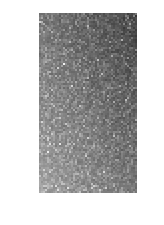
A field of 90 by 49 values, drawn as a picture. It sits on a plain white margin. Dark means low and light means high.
There are no regular stripes. There is an overall slope up to the bottom left. The ninth with the lowest average is the top right. The halves do not mirror each other. The texture is fine-grained noise.
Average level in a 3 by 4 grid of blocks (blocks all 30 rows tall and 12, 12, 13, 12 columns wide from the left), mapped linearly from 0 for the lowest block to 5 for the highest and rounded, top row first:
3210 / 4321 / 5432
